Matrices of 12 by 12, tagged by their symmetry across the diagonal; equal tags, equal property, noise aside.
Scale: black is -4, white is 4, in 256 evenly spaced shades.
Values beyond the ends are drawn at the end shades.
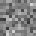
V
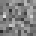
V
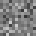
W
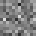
W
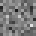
V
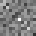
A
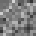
A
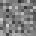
W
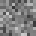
W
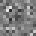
A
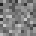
V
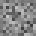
A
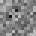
A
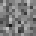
V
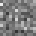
V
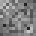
A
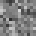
W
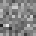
V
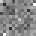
A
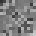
A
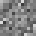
A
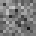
A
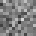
W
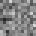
V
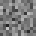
V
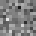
W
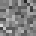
W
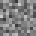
W
